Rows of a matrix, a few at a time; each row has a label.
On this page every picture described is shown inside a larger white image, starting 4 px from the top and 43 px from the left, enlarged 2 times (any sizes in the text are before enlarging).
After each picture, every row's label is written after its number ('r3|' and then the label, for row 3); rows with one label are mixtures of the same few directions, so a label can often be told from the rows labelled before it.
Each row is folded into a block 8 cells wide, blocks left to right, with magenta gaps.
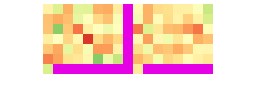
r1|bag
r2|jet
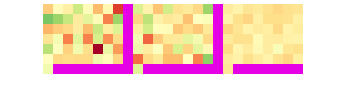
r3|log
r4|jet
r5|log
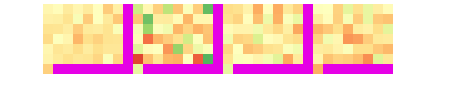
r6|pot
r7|jet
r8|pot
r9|pot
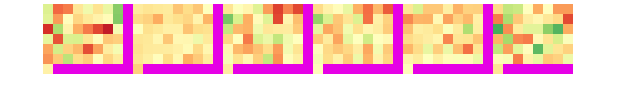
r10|jet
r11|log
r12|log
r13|log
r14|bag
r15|jet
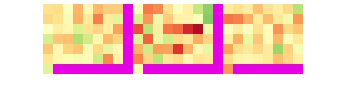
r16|pot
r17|jet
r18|log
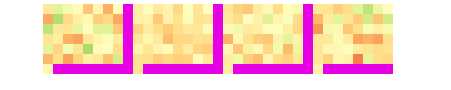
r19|jet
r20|pot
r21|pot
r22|log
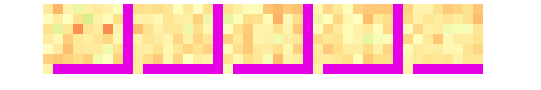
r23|bag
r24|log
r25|log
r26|log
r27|jet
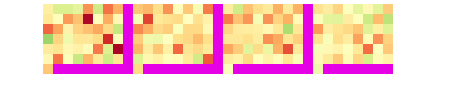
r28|pot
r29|jet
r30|bag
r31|log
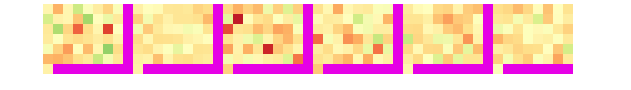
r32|bag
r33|jet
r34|jet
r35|pot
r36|pot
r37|pot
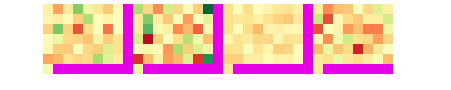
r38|bag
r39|jet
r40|bag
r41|jet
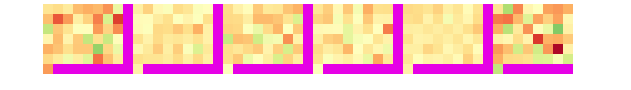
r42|log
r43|bag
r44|pot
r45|pot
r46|pot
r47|bag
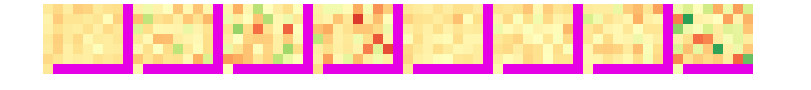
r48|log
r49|jet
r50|bag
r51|pot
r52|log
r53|pot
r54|log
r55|jet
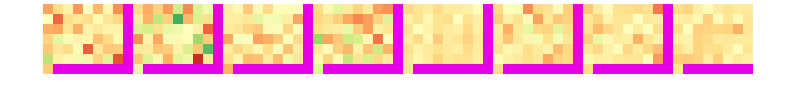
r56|jet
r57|pot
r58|pot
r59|pot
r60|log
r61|bag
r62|jet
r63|bag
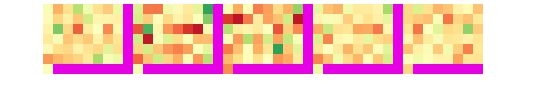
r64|bag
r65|jet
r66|log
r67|jet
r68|bag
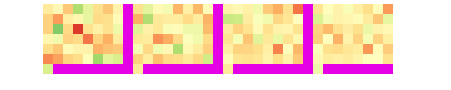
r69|bag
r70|jet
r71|log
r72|log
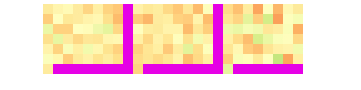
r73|jet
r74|log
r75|pot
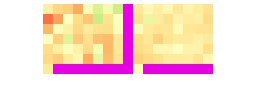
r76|log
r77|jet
